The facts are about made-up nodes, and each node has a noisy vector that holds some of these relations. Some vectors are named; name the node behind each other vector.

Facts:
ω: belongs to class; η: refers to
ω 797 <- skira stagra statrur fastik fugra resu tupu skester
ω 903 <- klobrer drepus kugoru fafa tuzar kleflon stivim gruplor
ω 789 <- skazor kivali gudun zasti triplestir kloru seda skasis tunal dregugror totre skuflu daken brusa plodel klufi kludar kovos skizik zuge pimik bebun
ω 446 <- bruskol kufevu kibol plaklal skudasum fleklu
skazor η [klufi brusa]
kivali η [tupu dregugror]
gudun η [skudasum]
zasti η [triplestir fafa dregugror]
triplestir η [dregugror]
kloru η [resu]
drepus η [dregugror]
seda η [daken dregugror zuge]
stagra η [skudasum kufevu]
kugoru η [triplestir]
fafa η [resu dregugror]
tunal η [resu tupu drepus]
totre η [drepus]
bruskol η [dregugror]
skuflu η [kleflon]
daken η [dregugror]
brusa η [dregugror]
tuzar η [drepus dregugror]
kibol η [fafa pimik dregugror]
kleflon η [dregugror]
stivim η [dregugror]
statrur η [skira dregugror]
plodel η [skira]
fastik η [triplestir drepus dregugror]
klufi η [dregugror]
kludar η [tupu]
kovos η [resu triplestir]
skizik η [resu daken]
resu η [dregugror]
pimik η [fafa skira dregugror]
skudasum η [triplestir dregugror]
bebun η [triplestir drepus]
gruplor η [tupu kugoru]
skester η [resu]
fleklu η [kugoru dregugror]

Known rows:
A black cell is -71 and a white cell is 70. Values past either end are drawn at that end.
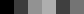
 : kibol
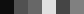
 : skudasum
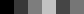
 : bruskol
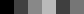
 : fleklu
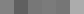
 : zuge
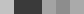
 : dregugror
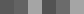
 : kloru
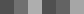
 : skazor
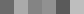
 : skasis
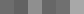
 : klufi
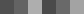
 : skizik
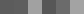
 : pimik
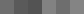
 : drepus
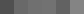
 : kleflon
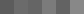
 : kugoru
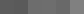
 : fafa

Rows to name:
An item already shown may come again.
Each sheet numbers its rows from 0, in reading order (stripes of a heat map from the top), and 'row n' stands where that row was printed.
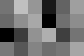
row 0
stagra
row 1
fastik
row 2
kibol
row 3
daken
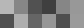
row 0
skira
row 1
klobrer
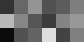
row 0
tuzar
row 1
skira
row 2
skudasum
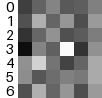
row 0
stivim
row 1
klobrer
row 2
tuzar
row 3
plaklal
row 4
fugra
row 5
triplestir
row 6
klobrer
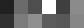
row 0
kufevu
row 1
gruplor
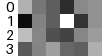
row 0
resu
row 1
plaklal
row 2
tupu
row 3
gudun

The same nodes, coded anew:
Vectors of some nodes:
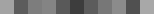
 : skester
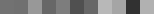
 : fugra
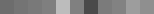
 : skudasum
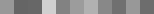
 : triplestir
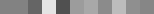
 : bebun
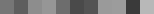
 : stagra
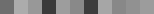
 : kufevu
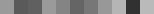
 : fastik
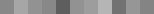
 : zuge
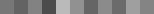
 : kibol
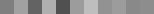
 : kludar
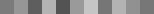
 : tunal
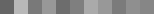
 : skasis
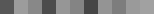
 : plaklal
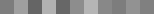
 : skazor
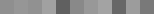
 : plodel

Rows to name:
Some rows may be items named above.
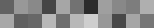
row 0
klobrer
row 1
daken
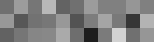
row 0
gudun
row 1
statrur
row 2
kugoru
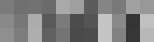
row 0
fleklu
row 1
skira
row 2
skira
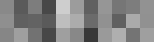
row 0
kleflon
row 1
bruskol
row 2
gruplor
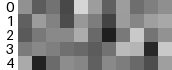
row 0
kleflon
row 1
plaklal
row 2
kugoru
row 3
tupu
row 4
resu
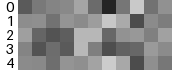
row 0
kugoru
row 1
dregugror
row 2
drepus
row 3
fafa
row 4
dregugror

